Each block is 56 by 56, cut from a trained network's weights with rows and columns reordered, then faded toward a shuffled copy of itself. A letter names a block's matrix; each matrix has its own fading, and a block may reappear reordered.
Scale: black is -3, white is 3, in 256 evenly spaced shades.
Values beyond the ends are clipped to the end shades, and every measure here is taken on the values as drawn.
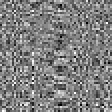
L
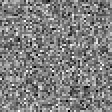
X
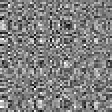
L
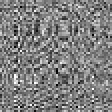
L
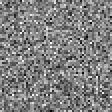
X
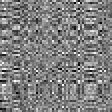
L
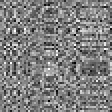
L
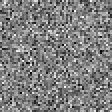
X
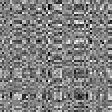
L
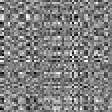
L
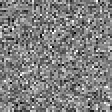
X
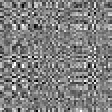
L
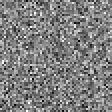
X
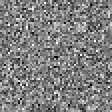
X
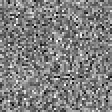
X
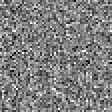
X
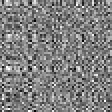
L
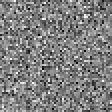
X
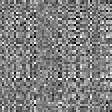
L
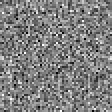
X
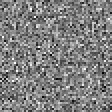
X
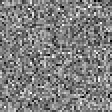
X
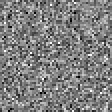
X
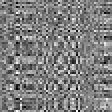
L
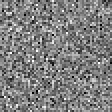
X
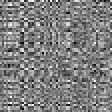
L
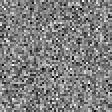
X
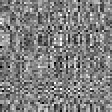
L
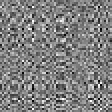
L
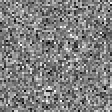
X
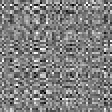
L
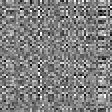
L
